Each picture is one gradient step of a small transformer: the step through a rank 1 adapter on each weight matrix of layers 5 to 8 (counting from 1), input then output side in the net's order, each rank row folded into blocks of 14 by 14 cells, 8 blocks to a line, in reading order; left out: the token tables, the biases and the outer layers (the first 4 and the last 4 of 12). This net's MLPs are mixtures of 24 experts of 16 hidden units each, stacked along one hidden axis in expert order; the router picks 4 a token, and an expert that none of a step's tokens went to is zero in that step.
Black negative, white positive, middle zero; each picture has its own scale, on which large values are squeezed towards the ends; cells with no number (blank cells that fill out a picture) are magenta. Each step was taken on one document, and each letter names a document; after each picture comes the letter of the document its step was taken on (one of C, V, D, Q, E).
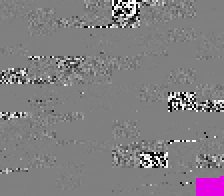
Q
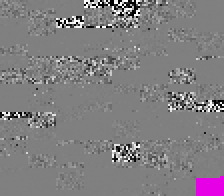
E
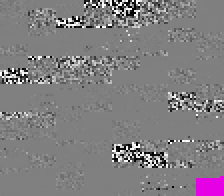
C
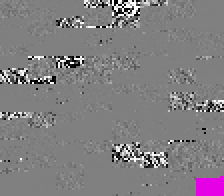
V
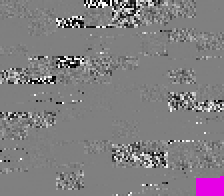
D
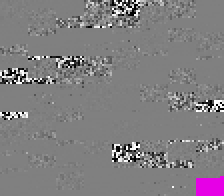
E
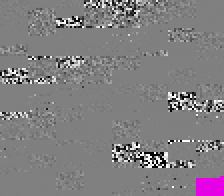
C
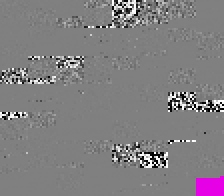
Q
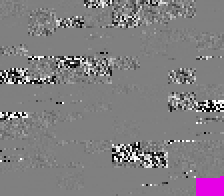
D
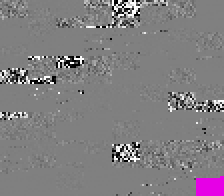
V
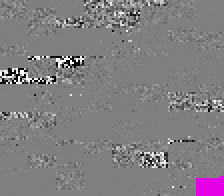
E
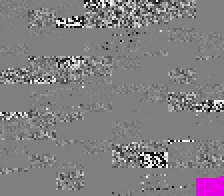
C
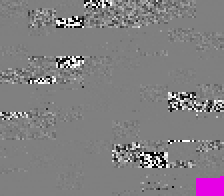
C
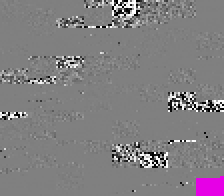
Q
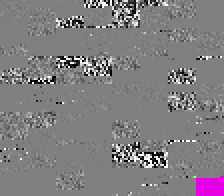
D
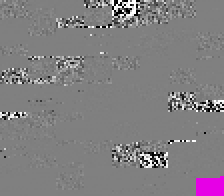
Q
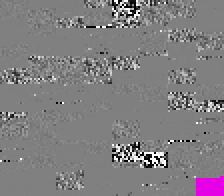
D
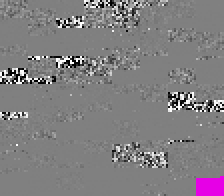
E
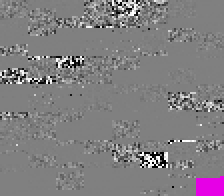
E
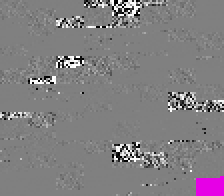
V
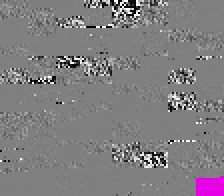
D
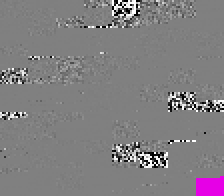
Q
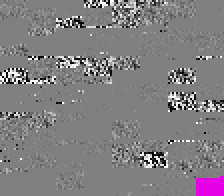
D
